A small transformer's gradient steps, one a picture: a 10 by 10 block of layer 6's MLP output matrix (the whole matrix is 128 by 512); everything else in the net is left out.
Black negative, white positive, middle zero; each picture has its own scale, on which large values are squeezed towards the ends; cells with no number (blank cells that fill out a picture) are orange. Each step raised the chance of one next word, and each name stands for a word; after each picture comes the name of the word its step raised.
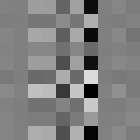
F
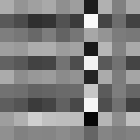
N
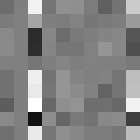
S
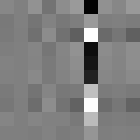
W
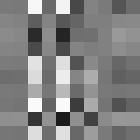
S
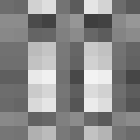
S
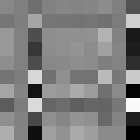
F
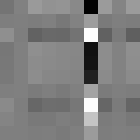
W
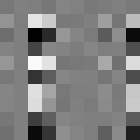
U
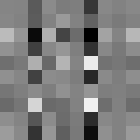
U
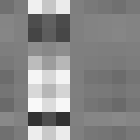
S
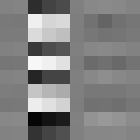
N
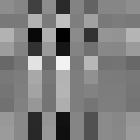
U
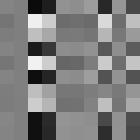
N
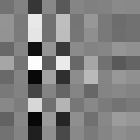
N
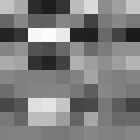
W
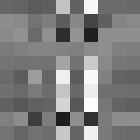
S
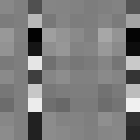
U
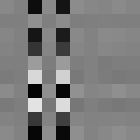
F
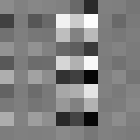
N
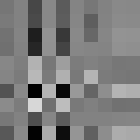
F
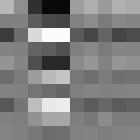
W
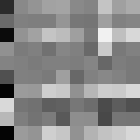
F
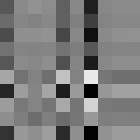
F
